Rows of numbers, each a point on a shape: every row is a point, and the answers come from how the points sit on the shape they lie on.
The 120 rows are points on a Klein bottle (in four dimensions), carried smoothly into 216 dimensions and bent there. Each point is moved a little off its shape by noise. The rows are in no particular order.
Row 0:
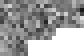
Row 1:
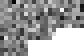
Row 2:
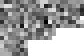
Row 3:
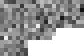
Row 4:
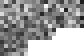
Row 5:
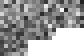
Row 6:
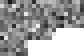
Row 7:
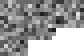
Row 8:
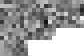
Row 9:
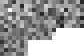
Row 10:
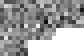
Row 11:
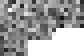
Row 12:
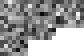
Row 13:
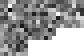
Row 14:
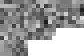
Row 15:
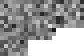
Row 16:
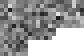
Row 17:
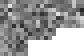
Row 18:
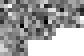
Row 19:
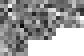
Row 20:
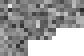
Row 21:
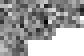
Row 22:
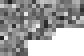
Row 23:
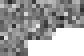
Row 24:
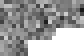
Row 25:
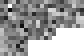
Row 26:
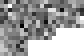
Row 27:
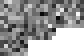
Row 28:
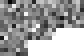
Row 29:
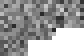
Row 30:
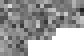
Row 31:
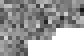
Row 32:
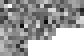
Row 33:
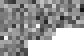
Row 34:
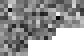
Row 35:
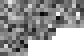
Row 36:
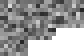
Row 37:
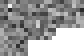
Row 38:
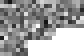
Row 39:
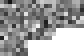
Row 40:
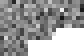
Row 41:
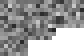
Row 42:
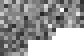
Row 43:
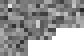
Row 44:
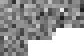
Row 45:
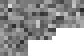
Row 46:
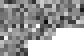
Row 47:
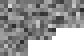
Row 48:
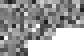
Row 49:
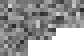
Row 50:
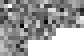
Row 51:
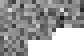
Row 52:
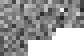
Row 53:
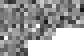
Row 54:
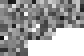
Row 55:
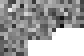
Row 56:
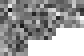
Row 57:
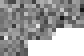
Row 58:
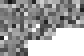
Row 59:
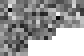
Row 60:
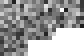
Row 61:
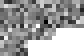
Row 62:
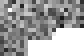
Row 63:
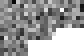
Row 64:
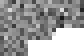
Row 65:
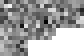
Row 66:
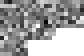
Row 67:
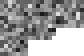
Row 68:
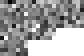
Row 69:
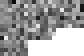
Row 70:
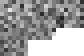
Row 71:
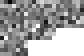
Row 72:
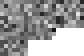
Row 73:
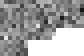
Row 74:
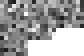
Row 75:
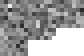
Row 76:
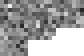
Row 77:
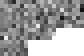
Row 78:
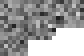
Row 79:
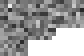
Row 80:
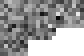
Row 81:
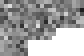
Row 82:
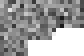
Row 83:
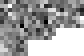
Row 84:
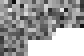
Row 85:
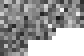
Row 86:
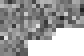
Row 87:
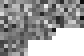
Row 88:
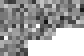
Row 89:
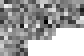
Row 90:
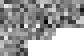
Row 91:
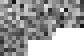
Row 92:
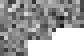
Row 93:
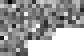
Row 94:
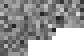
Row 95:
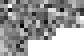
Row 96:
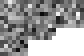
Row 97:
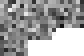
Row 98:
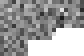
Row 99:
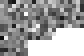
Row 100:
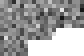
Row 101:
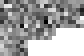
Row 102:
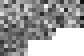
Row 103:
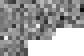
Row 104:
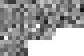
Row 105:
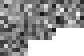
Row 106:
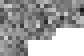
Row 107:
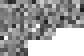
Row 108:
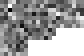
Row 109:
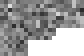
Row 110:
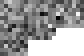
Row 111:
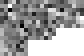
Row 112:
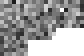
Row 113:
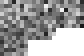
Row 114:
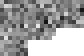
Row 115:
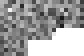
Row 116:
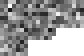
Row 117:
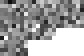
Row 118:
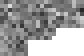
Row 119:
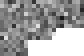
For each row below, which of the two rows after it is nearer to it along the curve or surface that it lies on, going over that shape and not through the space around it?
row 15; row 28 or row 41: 41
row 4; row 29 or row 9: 9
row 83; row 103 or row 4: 103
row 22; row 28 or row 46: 28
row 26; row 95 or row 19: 95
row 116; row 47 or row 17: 47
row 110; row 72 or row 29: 29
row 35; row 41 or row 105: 105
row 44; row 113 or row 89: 113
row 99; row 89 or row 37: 89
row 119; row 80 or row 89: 89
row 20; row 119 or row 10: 10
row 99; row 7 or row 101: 101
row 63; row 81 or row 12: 81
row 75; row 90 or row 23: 90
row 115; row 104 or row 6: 6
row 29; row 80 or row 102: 80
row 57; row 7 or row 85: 85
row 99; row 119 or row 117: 117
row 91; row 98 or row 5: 5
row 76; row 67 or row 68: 67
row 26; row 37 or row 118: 37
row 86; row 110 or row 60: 60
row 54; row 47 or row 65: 65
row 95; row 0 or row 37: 37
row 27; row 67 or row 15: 67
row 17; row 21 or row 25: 21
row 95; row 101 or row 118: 101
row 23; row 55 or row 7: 55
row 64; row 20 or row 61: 61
